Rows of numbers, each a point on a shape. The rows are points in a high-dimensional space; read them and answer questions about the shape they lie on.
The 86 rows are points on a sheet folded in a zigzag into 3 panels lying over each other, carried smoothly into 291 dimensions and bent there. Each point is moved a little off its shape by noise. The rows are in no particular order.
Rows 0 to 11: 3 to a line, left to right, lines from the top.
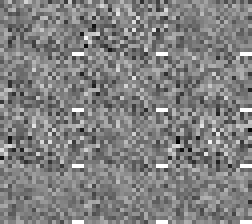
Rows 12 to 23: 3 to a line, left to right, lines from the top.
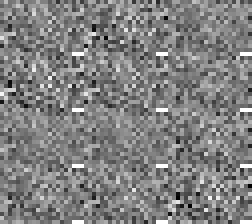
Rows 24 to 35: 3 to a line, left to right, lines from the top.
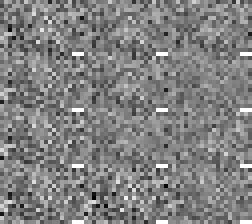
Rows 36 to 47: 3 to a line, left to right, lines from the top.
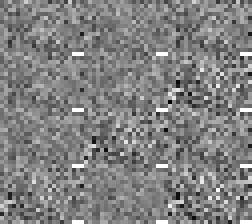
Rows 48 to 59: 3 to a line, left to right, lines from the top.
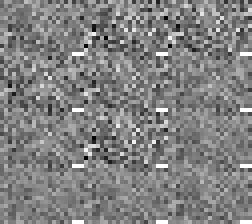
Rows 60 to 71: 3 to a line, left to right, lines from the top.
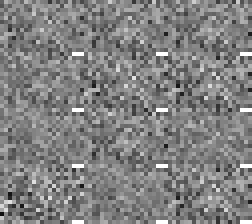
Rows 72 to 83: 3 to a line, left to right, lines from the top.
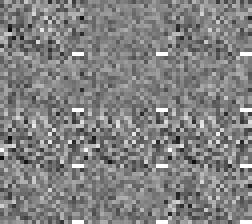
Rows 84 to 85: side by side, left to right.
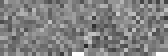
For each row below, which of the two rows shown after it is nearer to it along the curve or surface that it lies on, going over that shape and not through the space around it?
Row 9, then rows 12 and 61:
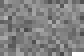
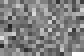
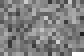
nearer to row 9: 12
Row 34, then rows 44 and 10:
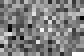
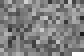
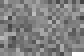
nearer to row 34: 44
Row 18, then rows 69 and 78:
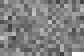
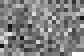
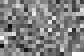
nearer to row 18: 78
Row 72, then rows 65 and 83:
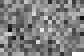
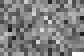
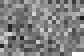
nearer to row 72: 65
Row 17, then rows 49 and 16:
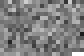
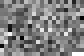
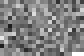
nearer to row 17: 49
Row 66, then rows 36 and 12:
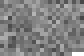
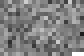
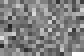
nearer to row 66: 12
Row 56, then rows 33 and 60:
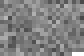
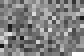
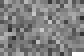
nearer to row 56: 33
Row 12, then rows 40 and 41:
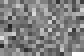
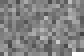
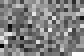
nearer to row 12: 41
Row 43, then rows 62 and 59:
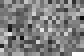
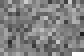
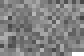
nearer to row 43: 62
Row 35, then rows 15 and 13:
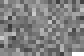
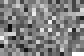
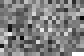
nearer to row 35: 15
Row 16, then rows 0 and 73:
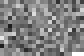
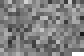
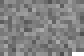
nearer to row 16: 73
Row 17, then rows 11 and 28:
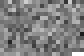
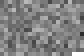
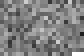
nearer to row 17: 28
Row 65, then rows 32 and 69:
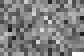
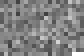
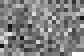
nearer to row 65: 32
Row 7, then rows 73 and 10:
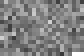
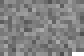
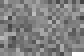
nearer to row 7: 10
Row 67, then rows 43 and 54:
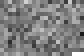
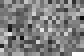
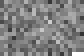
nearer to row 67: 43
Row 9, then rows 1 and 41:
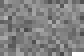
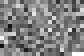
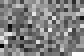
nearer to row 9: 1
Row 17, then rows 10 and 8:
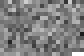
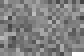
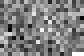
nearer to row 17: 8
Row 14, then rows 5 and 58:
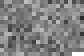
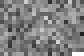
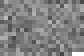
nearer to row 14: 5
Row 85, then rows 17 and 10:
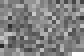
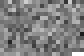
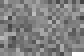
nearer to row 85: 10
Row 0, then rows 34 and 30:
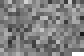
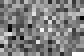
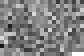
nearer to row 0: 34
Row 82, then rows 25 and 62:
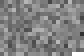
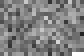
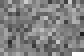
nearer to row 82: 62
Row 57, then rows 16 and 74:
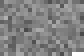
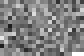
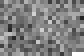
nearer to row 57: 16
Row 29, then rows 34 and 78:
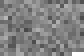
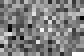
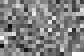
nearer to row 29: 78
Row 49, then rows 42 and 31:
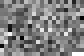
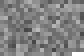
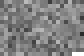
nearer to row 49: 31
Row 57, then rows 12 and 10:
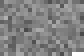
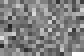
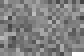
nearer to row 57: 10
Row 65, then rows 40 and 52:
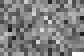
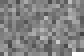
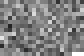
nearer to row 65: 40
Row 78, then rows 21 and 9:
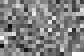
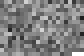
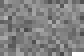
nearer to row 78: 9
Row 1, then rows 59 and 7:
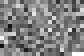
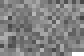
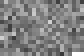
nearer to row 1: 7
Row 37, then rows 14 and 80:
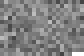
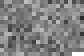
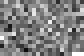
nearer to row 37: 80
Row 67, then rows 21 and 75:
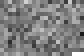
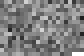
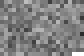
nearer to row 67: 21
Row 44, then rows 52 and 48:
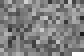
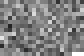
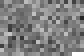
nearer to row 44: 48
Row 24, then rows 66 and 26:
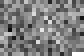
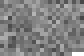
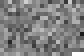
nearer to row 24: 26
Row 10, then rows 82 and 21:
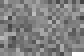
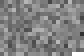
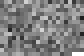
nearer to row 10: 82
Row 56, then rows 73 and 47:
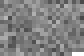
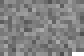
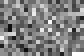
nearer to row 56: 73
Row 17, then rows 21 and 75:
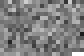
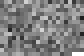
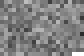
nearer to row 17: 21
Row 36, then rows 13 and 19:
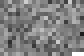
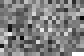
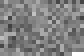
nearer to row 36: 13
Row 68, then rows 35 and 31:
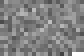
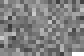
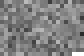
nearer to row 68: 35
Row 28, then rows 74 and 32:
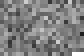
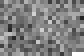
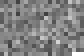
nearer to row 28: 32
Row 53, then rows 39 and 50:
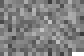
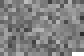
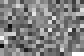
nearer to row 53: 39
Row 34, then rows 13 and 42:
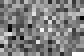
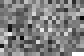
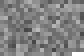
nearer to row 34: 13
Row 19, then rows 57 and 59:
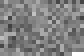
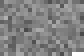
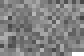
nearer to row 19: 59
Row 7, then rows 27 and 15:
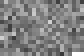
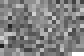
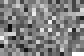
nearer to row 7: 27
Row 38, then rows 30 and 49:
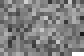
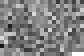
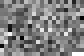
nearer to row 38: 49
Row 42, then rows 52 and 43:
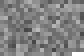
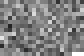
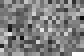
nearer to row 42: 52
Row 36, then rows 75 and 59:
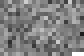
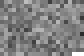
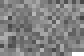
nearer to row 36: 75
